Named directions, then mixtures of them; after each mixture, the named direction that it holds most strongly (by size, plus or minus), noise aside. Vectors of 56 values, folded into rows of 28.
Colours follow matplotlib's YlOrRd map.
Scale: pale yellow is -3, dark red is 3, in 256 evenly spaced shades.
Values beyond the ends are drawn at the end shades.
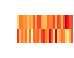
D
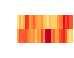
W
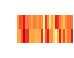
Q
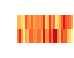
Q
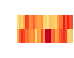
W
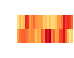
W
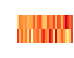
D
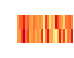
Q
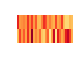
D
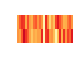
Q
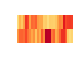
W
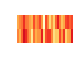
Q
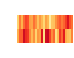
W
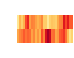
W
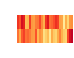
W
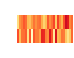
D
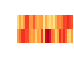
W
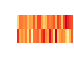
D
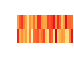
D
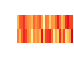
Q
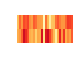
Q
